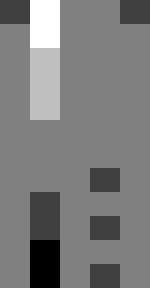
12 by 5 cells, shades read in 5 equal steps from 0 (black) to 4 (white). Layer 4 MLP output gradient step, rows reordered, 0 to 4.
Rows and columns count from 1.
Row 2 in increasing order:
2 2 2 2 4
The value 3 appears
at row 3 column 2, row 4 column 2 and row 5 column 2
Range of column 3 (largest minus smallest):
0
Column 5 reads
1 2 2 2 2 2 2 2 2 2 2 2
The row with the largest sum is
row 2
